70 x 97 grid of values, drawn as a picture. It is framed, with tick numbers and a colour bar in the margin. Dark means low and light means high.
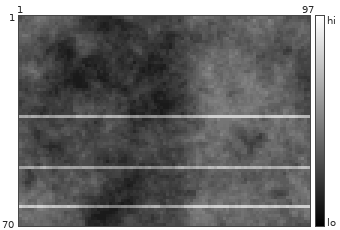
Odd lines: rows 34, 51 and 64. Average level on the scale: 30%. Histogram: skewed, a long tail of high values. Grain: streaks across.
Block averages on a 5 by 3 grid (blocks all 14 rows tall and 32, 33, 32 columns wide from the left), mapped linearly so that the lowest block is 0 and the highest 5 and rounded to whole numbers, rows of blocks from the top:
1 1 3
0 1 4
2 2 5
2 2 4
3 2 5
